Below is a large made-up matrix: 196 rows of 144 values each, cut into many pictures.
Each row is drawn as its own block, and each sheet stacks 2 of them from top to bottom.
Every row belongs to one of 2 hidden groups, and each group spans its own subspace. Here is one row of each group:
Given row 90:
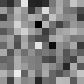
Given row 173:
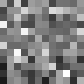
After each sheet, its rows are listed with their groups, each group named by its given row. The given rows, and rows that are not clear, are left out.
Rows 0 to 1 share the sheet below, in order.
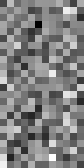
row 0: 173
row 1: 173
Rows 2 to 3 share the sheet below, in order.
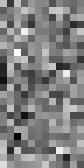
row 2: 173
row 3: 173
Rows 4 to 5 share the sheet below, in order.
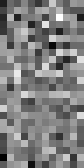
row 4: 90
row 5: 173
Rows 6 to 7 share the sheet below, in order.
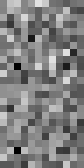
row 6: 173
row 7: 173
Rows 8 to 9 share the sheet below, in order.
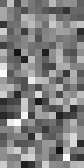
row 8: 173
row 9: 90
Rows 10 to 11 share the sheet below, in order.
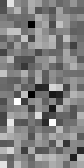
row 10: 90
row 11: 90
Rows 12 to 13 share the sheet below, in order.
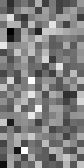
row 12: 90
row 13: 173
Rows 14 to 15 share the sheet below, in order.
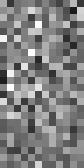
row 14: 173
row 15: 90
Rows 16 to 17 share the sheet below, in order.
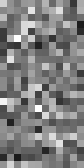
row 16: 90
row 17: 90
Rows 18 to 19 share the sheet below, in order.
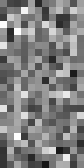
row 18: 173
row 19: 173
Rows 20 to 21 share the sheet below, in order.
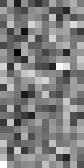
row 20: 173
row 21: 173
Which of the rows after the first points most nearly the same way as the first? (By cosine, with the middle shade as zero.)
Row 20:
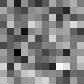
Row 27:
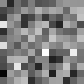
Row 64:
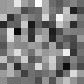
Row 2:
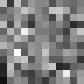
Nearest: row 27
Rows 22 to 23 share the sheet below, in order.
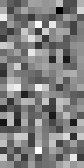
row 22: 90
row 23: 173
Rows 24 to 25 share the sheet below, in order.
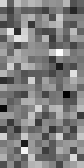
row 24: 173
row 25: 173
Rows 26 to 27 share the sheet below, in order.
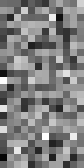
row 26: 90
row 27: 173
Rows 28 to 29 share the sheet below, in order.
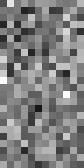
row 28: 173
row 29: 173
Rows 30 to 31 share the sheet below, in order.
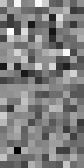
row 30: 173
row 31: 173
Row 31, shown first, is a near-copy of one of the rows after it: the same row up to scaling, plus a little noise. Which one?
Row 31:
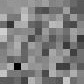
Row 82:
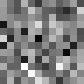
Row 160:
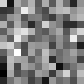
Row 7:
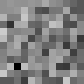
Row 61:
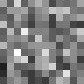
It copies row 7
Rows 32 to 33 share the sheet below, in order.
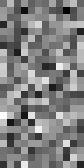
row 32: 173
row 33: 90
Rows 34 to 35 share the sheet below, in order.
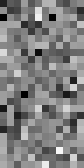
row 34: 90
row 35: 173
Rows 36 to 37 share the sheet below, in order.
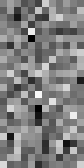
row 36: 90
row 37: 90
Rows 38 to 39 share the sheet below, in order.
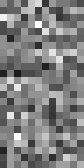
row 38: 90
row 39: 173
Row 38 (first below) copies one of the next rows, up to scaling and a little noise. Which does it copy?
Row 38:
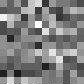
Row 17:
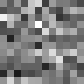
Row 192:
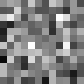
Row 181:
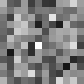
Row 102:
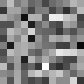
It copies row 17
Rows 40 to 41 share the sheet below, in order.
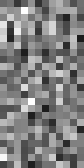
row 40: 173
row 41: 90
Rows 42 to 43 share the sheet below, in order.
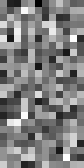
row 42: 173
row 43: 90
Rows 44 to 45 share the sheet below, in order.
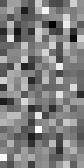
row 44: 173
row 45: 90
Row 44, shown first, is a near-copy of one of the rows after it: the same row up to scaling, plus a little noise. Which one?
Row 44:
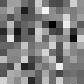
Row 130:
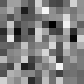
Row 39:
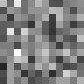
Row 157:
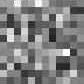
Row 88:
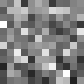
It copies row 130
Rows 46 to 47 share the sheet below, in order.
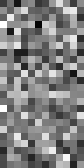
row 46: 173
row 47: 173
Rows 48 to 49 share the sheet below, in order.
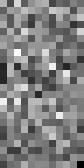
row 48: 173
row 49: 90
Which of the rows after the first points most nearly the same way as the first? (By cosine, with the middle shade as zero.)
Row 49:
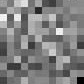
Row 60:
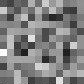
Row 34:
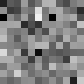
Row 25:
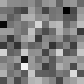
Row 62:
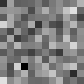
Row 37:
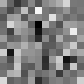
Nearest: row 25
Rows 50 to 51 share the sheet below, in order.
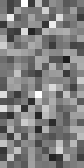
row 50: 90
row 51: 90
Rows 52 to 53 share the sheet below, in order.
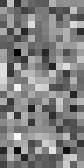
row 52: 173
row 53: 173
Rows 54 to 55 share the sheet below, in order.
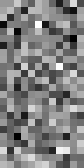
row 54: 173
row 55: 173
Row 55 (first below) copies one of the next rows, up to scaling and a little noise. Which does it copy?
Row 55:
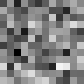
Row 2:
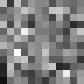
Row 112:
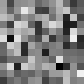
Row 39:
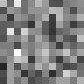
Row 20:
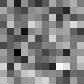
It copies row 20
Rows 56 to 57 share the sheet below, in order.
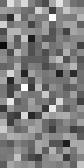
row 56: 90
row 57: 90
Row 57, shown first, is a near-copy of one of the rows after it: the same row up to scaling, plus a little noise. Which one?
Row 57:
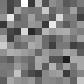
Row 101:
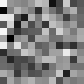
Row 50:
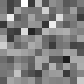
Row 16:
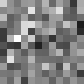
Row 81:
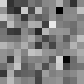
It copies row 50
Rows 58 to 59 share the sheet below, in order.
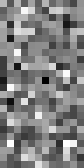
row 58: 173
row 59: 90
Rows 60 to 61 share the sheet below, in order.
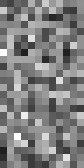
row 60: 90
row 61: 173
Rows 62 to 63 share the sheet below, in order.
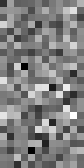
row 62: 173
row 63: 90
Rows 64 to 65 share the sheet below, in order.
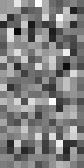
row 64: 173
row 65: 90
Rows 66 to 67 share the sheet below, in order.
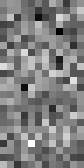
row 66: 90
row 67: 90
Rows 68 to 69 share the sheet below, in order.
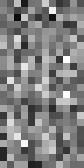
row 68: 90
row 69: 173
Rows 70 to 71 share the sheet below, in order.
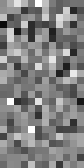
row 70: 173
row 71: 90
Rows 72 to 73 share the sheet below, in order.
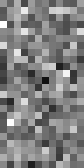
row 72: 173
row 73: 90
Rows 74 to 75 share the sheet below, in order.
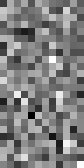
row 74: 173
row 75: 90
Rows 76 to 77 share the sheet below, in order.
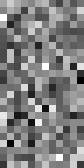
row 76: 90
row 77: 90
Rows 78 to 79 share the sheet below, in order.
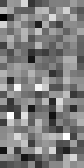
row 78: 90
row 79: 173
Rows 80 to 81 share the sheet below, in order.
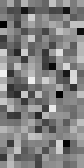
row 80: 173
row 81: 90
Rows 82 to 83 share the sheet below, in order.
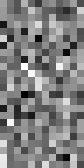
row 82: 173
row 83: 173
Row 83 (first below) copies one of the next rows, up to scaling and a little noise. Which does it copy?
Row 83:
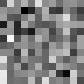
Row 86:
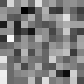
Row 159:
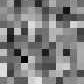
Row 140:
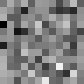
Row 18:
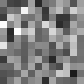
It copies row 86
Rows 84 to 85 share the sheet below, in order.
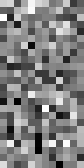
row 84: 90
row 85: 90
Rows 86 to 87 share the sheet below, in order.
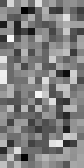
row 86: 173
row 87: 90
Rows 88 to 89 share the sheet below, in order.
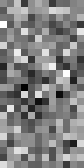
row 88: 173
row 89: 90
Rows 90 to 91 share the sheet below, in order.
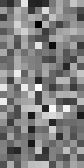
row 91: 90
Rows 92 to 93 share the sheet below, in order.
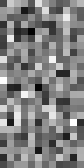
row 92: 173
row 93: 173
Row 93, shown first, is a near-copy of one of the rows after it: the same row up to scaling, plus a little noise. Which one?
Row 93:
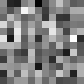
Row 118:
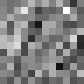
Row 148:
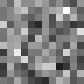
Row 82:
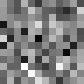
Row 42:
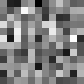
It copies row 42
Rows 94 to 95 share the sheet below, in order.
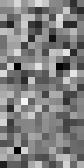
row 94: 173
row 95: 173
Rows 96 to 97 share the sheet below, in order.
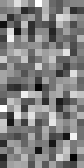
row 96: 173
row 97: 173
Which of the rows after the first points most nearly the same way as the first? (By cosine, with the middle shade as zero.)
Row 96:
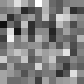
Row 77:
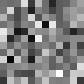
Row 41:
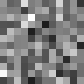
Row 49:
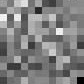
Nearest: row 41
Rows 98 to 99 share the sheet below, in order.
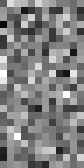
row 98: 173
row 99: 173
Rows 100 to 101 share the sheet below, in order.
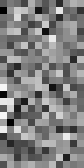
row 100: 90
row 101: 90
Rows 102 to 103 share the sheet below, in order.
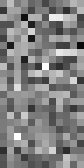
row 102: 90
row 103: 173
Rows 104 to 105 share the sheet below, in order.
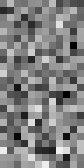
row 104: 90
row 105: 173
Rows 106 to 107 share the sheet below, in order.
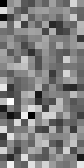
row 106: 90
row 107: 90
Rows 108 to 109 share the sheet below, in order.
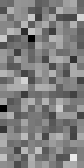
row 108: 90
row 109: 173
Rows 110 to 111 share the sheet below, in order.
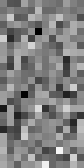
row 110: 90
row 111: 173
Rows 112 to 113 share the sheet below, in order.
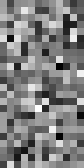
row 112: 173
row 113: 90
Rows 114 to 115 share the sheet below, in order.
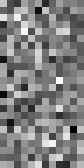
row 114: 90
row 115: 90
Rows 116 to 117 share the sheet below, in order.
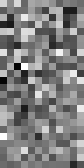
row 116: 173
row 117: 90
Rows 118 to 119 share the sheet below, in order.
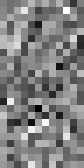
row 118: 173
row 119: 90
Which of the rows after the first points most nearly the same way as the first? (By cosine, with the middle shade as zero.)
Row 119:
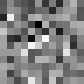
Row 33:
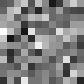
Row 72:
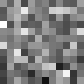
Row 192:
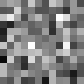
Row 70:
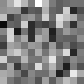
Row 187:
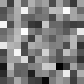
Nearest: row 33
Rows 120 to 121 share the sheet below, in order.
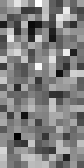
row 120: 173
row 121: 173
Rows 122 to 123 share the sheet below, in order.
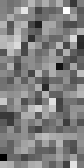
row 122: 173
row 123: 90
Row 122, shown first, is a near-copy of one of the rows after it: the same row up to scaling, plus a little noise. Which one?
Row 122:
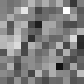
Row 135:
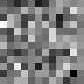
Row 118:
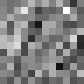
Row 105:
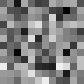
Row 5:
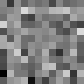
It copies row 118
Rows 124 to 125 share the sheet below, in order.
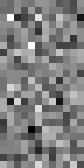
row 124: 90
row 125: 90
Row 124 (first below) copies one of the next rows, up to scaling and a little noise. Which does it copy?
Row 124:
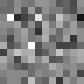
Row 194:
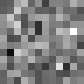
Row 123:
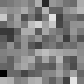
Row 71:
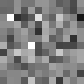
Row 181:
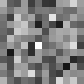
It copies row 71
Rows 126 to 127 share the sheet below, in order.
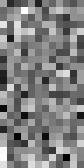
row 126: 173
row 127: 173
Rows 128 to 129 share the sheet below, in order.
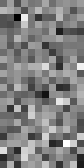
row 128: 90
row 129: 90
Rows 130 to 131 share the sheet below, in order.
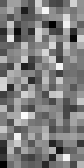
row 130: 173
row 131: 173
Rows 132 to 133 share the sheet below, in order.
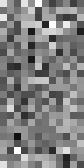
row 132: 90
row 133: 173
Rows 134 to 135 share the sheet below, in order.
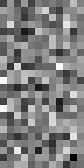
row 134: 173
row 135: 173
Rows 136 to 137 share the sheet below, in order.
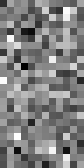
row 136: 173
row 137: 173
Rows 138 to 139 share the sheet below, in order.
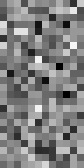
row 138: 173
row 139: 173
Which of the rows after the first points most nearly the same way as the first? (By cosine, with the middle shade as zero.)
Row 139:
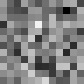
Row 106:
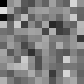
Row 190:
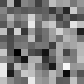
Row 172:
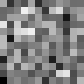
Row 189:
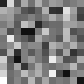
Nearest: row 190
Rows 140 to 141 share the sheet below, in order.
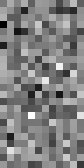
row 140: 173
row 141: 90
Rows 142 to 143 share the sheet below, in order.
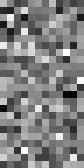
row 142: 90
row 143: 173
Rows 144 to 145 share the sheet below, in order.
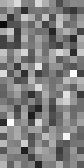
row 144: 173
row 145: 173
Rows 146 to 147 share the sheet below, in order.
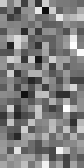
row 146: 90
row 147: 173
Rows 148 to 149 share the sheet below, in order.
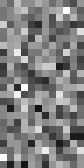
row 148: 173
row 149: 90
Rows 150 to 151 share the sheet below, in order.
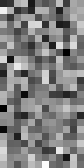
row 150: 90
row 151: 173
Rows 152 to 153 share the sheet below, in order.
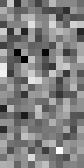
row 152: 173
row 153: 173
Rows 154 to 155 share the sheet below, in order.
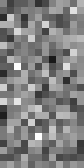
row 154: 173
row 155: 90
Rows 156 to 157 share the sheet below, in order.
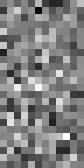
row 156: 90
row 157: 173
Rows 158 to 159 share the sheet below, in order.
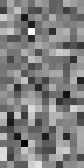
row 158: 90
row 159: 173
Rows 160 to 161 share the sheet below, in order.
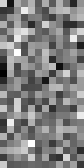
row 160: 173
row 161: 90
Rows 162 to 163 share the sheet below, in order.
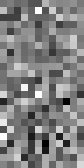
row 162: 90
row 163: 90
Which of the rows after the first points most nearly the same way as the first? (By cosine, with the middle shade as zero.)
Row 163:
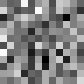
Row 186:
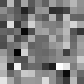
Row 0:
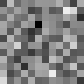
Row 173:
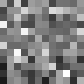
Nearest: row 0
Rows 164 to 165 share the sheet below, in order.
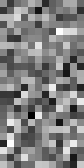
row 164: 90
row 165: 90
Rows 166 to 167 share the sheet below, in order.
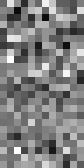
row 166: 90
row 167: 173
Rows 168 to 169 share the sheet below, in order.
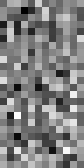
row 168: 173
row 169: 173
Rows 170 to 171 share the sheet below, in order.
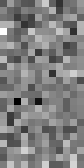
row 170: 90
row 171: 90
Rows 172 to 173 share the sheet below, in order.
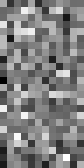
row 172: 173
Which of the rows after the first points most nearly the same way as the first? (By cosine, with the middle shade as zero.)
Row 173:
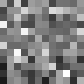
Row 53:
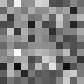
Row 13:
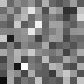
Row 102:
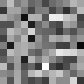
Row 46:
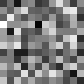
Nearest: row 53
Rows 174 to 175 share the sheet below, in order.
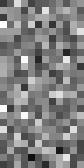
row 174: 90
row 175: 173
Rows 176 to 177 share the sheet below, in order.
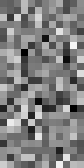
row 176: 90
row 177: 90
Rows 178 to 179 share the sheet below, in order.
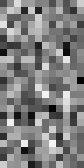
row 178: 90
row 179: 173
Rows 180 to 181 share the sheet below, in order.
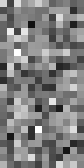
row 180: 173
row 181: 90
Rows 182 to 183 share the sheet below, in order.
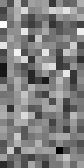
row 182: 173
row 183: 173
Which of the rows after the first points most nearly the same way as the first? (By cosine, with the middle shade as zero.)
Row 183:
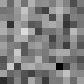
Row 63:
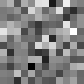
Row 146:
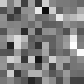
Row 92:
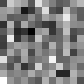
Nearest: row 63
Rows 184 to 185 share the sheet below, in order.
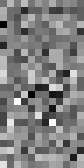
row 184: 173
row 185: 90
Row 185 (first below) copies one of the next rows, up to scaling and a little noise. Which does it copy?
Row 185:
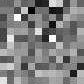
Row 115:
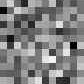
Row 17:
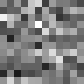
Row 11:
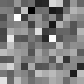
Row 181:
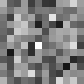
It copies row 11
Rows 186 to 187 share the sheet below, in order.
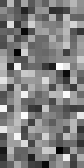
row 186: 173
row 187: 173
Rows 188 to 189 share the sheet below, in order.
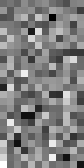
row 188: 90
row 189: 173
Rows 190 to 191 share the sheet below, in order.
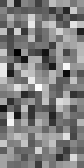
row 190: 173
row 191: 173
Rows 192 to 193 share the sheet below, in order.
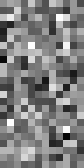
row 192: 90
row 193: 90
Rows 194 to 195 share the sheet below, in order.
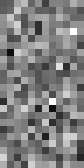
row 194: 90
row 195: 90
